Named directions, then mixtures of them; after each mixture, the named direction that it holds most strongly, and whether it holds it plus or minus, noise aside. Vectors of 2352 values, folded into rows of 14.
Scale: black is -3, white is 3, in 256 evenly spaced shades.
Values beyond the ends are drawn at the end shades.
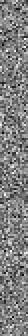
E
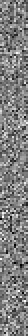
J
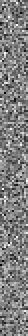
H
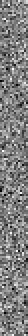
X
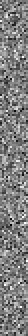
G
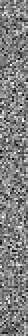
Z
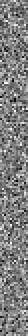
H, plus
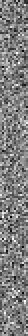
J, plus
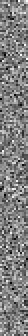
X, plus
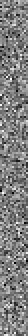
G, minus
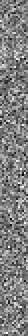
G, plus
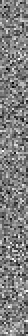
Z, minus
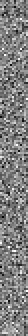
Z, minus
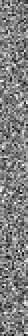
X, minus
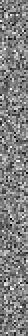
G, plus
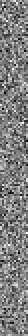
H, plus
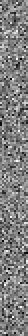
G, plus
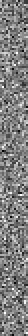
X, minus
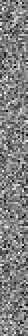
H, minus
